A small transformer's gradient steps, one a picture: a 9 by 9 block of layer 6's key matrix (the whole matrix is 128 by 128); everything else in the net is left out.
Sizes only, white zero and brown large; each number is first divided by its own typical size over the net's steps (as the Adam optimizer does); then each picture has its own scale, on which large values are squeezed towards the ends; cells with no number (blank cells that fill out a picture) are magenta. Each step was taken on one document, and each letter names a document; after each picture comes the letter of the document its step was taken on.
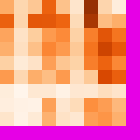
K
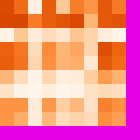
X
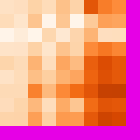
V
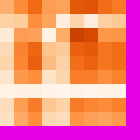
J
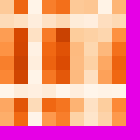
J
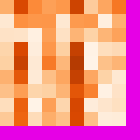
X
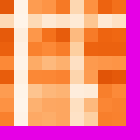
K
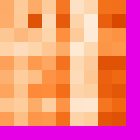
V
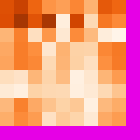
X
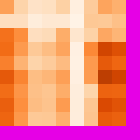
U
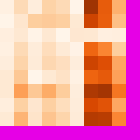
V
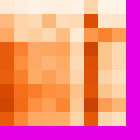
U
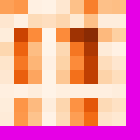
J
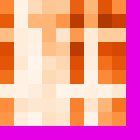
K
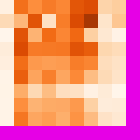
K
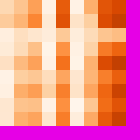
V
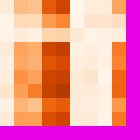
V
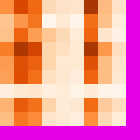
K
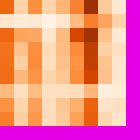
J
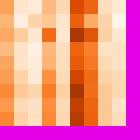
V
